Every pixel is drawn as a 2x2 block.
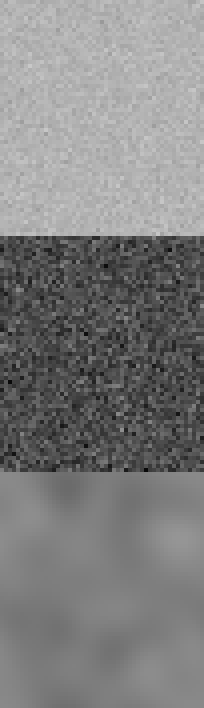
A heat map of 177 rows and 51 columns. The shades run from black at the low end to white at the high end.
It is made of 3 by 1 panels. Panel 1,1: high, fine-grained, faint in contrast. Panel 2,1: low, fine-grained. Panel 3,1: middling, smooth, faint in contrast.
